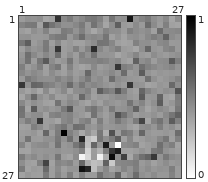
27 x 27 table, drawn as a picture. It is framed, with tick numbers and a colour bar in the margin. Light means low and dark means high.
Grain: fine. Mirror symmetry: none. Histogram: skewed, a long tail of high values. Odd patch: rougher, in the bottom middle. Roughest part: bottom middle.
